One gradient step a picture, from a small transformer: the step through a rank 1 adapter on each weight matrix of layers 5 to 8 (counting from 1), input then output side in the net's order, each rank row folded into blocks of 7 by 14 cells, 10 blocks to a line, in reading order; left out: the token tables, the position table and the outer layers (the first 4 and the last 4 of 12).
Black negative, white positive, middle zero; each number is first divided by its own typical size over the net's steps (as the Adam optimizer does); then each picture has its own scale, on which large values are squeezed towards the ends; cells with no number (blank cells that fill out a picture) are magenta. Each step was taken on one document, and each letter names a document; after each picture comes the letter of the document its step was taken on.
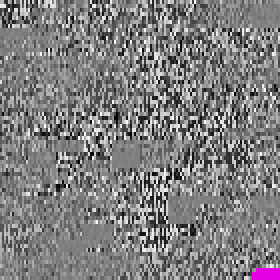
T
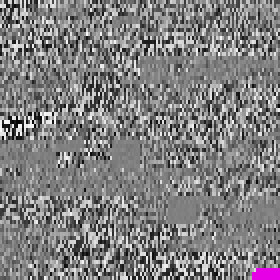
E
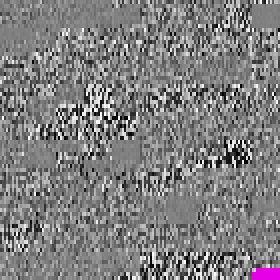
T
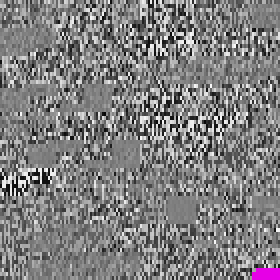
E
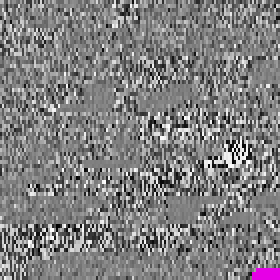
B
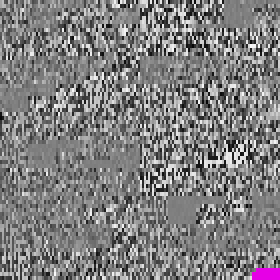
E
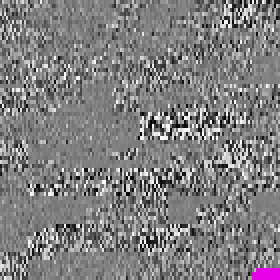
B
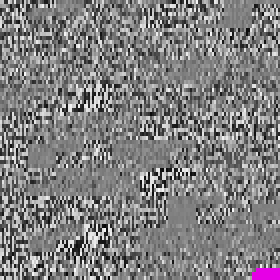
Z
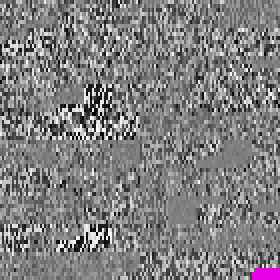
T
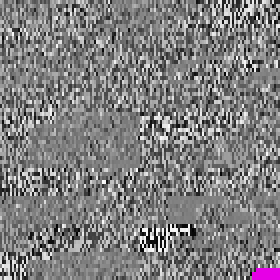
B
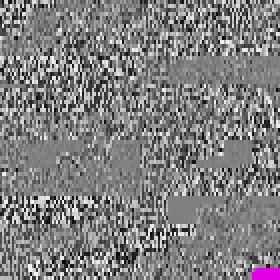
Z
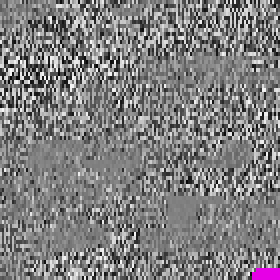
Z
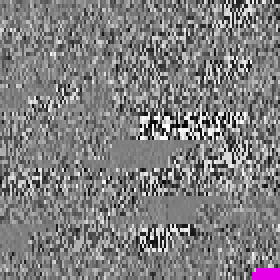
B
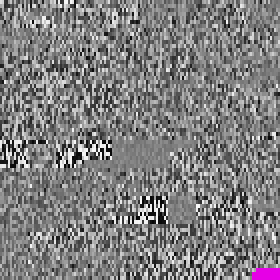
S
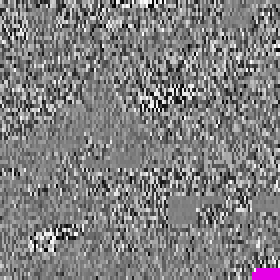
B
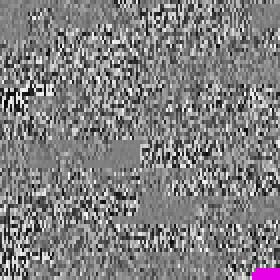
S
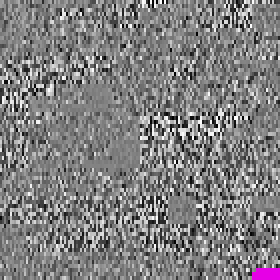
S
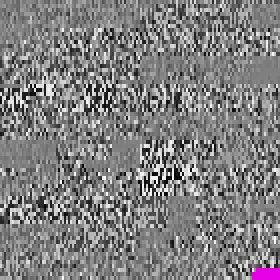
S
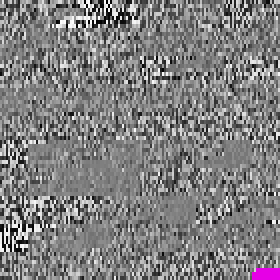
Z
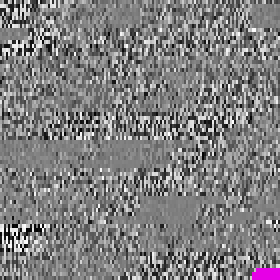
T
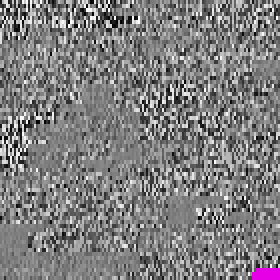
B
